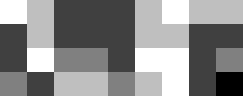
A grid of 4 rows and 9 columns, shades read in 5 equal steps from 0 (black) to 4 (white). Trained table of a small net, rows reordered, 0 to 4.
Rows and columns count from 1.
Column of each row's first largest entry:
1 2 2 7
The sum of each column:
8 11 7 7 5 13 15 6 6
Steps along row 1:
down down same same up up down same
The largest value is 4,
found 6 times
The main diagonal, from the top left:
4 3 2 3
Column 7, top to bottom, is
4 3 4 4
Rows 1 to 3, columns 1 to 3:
4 3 1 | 1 3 1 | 1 4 2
